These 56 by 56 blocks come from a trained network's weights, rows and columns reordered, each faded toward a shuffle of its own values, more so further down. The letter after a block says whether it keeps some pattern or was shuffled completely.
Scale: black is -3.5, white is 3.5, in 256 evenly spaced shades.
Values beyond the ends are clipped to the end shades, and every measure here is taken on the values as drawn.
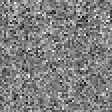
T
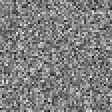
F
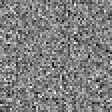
T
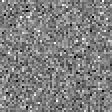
F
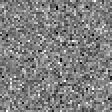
F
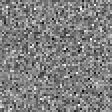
F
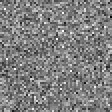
F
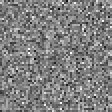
F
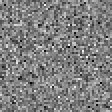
T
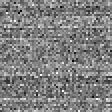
T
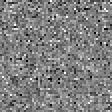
T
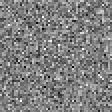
F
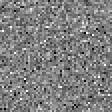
F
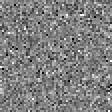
F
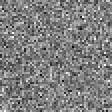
F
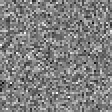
F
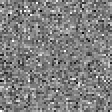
T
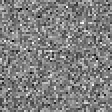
F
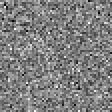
F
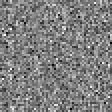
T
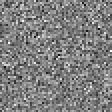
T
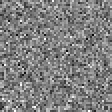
T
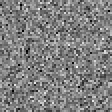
F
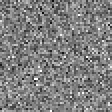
F
